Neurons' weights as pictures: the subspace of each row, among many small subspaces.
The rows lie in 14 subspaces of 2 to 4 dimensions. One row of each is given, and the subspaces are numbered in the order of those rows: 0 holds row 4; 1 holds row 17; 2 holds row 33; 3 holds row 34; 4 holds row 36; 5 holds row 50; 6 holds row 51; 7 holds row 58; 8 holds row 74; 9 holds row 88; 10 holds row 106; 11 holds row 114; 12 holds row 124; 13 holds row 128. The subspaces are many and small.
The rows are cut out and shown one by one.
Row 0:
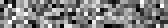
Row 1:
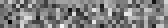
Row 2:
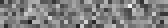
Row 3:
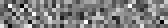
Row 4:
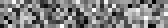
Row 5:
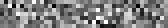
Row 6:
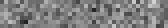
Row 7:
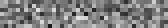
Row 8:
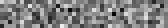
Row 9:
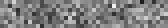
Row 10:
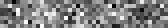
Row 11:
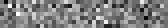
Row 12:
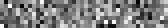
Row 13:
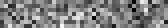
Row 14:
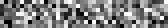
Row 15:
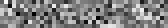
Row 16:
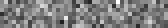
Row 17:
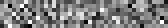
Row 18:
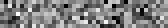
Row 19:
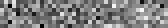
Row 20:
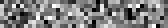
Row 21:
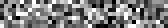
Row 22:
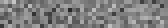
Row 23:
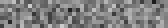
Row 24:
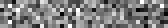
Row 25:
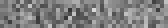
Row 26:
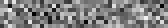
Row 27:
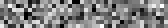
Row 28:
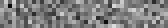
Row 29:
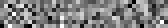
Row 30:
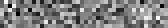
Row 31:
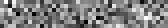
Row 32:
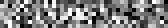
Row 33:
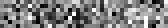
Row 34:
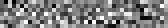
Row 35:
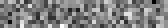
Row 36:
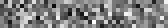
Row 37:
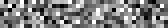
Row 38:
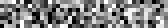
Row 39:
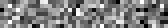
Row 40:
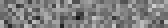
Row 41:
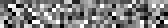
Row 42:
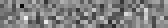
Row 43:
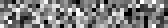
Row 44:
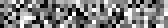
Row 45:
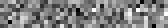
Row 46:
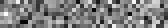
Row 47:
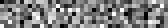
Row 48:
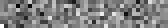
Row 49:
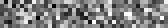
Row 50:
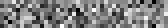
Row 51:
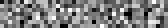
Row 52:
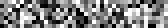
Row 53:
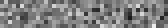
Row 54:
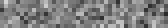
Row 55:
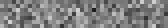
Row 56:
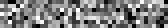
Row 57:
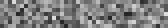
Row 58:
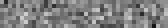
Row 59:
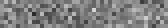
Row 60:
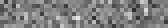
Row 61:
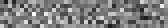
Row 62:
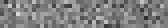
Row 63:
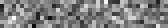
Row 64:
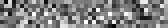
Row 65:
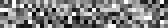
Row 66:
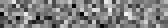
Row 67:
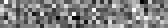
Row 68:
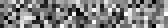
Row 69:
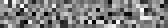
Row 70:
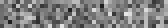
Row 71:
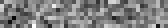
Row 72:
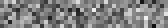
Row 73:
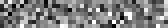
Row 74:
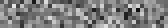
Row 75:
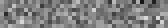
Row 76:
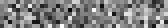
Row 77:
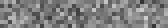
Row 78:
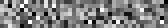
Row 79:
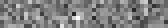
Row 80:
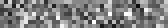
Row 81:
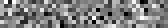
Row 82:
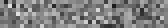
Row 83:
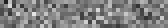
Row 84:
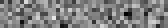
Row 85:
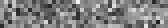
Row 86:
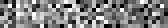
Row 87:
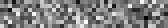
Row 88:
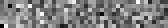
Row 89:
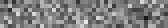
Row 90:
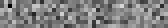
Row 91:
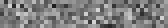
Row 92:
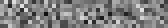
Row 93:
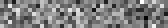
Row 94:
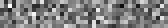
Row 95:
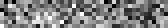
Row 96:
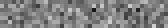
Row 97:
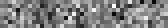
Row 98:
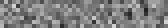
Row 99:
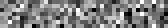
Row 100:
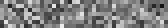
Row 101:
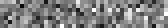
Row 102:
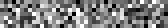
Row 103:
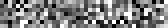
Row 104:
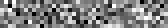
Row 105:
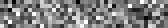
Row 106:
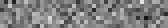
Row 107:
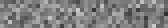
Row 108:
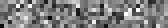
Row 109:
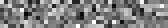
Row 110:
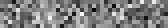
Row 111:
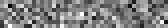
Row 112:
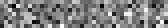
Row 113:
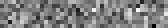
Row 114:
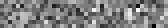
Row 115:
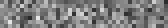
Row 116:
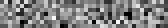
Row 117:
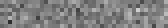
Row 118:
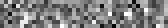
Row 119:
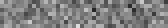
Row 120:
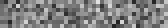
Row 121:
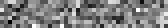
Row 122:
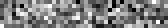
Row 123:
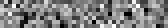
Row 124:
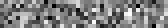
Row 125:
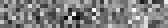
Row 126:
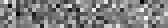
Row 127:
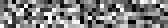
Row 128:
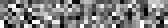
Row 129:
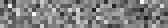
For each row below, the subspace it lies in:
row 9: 10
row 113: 11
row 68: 5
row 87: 0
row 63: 7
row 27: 13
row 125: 2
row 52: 0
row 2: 13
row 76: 2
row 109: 13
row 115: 4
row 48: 9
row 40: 13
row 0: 7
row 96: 8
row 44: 5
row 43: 12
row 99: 11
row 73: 1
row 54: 7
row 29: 1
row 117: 7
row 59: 2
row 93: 12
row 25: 2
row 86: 9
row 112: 2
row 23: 3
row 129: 12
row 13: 4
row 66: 10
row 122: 8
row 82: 11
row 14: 13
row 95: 10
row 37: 8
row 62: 9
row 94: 8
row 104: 5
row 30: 8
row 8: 6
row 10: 10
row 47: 6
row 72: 12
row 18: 11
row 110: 10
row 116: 6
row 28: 8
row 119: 13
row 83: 0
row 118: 4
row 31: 0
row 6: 10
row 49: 2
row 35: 3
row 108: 9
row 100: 13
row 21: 8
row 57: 6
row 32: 1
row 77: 11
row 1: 4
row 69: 3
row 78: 1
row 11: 9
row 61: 3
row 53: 7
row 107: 12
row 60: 13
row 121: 7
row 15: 5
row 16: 10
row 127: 6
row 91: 11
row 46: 10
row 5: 12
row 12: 9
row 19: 11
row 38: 3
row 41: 2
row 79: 13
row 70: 2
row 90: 8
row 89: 0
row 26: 4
